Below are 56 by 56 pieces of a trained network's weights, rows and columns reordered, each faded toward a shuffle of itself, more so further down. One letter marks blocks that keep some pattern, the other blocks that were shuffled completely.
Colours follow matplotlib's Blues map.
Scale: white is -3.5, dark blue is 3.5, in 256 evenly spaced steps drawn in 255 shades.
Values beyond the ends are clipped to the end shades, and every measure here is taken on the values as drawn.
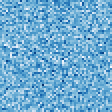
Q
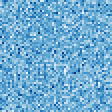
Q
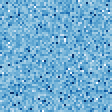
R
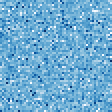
Q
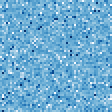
R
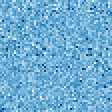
Q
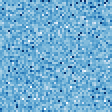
R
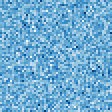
R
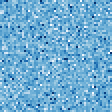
R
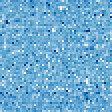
Q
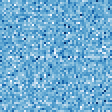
Q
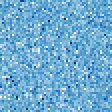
R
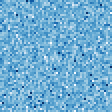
R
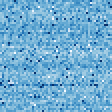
Q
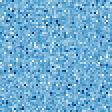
R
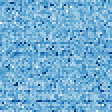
Q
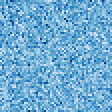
R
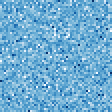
R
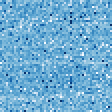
Q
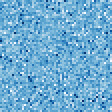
R
